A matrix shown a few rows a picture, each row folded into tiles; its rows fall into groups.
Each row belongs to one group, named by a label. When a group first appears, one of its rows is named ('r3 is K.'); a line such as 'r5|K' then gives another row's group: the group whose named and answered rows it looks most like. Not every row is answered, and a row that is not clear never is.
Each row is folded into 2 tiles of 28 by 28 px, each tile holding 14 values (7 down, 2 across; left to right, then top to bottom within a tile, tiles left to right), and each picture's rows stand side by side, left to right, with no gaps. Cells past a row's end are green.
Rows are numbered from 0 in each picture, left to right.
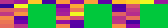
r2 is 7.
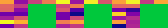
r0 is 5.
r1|5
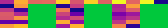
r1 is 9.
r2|7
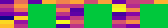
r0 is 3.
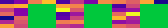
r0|3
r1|3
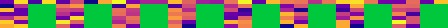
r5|9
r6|7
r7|3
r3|7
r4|5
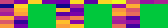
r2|7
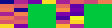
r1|3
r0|3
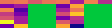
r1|7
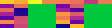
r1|9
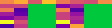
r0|5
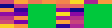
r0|9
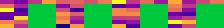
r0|3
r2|7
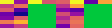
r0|5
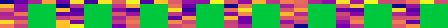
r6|5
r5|7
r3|3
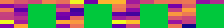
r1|5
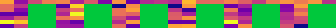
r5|7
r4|9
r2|7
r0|5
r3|9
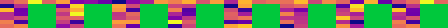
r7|9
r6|7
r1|7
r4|9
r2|3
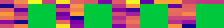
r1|7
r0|9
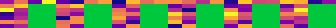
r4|9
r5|7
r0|3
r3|9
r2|9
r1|3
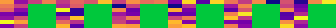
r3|9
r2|9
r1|3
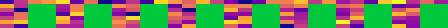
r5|5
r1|7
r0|3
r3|9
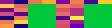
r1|3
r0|3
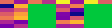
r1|5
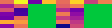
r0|5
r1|5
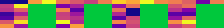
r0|3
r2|5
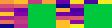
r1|9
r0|5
